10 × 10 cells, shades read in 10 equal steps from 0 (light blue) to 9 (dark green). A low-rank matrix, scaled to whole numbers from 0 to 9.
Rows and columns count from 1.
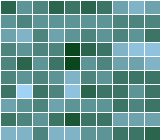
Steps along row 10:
same up down same up same up same up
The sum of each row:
50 44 41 45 48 47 47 44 50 40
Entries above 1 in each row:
10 10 10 8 10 10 8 10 10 10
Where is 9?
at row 4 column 5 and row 5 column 5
